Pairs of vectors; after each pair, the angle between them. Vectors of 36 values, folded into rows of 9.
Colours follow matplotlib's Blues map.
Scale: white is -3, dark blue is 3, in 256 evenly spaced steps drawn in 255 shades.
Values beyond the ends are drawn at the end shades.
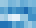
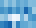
nearly parallel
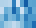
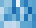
nearly parallel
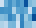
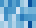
orthogonal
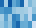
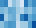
partly opposed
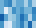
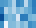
partly aligned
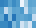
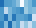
nearly parallel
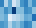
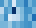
nearly parallel
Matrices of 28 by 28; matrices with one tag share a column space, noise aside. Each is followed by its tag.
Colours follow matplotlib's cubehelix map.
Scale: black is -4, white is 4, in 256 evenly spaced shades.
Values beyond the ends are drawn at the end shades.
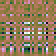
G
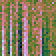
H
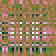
G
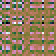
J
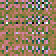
J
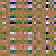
J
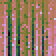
H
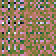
J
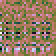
G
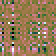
G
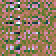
J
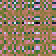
J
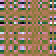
J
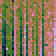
H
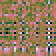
G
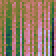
H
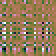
G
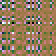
J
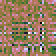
G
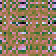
J
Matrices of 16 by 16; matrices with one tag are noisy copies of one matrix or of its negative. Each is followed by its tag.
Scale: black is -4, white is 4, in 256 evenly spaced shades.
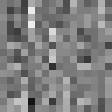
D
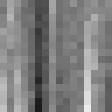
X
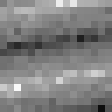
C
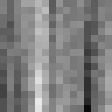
X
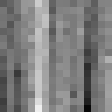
X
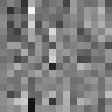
D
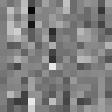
D
